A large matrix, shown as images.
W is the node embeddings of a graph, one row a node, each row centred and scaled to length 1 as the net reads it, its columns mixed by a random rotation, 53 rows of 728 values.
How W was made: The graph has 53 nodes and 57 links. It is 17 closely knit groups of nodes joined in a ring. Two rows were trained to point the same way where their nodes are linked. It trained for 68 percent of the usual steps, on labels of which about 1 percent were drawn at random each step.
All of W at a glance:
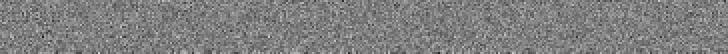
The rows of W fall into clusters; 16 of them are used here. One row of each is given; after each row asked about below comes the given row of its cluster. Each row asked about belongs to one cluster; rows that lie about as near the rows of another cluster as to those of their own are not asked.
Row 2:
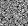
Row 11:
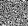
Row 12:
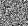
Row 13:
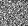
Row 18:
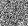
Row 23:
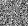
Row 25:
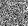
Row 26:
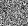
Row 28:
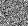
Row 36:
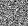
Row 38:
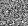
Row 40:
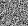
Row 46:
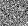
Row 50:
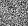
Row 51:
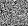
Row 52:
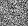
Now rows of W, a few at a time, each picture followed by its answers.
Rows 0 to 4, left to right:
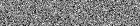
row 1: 2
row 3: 46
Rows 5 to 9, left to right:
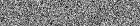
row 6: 40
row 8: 18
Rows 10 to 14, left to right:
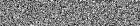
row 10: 46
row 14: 12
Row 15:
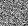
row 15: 26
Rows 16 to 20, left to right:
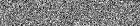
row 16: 13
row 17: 38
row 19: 11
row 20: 13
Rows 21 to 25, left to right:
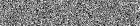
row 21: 18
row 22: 38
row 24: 28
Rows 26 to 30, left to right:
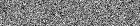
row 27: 36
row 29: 52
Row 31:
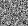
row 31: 40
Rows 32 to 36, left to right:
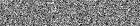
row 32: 23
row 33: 25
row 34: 26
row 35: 23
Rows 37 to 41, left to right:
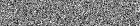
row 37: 36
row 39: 2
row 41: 25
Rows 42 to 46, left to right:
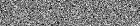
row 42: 51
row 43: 26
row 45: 50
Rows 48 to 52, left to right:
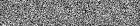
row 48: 11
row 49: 50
